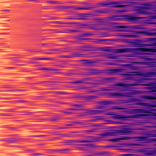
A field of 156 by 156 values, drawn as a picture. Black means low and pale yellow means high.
The top left is the smoothest part. The grain runs across in streaks. An odd patch, calmer than its surroundings, sits in the top left. The field climbs toward the left.
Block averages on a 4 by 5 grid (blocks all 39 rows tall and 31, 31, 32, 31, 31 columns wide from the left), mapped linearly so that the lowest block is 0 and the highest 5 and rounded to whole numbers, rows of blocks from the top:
54311 | 54310 | 54310 | 54321
